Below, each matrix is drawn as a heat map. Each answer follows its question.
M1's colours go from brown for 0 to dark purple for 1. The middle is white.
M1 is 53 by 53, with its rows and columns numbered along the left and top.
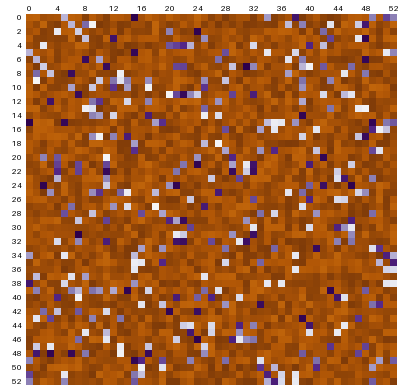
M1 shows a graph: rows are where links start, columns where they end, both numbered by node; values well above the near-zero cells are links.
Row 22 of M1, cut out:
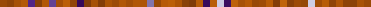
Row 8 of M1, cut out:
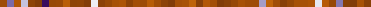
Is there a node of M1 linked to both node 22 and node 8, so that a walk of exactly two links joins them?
no
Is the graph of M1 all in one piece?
yes
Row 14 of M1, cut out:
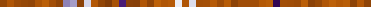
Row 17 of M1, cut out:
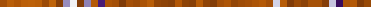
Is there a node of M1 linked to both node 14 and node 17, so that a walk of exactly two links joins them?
yes
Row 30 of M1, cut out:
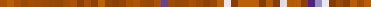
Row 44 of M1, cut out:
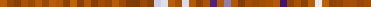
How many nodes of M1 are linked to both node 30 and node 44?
4
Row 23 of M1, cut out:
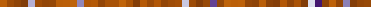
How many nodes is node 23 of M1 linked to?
7
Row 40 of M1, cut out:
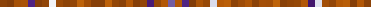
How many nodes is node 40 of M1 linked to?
8
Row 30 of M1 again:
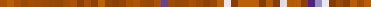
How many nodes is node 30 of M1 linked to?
6
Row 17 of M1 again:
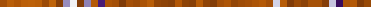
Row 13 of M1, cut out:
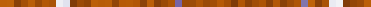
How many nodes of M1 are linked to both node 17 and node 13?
3
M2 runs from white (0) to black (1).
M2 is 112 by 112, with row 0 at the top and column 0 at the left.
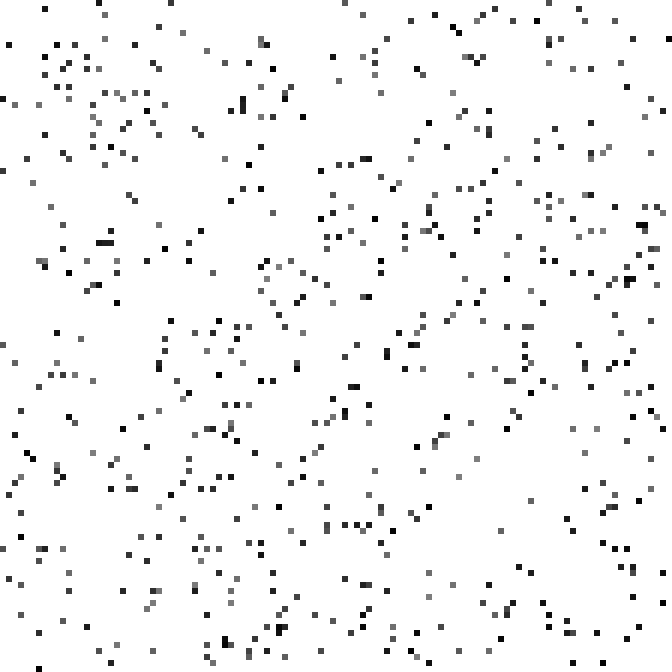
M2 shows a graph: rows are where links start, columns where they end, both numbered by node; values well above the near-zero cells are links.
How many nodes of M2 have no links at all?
1
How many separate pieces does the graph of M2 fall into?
2
